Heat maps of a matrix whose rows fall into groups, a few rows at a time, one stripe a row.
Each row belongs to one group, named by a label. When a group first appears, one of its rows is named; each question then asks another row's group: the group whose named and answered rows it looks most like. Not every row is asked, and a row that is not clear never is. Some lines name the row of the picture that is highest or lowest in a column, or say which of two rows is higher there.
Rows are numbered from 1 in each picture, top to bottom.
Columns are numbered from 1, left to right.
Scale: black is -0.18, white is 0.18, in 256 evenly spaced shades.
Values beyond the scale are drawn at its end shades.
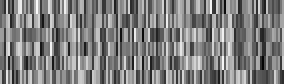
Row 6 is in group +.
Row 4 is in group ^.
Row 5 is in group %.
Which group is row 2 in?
^
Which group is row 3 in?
%
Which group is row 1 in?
^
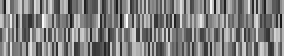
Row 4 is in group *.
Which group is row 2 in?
%
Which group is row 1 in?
^
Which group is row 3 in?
+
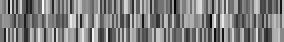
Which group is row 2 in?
%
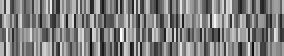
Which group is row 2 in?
*
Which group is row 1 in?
%
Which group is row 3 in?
+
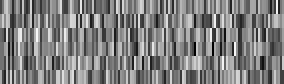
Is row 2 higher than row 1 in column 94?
Yes
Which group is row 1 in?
*
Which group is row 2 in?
%
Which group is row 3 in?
^
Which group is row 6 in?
+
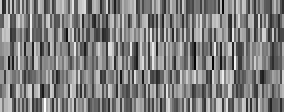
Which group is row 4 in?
^
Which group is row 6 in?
%
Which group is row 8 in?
*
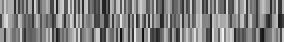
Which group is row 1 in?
*
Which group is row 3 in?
%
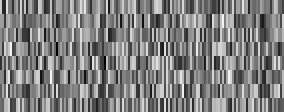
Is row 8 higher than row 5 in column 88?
Yes
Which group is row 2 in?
%
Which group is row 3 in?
+
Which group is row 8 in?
*
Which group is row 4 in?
*
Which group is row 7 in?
+
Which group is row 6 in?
^
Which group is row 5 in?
+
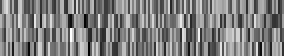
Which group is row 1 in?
*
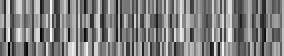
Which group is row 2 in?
%
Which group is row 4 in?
%
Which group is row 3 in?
^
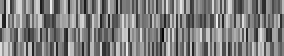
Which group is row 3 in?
*
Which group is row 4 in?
*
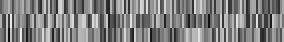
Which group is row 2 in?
+
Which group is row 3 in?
%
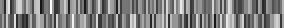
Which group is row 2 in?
+
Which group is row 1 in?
^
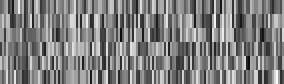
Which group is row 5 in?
*
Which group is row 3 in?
%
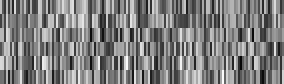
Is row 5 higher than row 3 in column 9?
No
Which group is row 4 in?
*
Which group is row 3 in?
%
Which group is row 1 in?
+
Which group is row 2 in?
+
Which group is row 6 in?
%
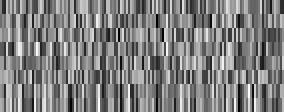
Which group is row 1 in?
+
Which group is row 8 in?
^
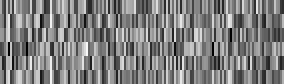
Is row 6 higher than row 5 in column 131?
No
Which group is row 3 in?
*
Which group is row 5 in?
+
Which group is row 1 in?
+
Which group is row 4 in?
%
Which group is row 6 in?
^
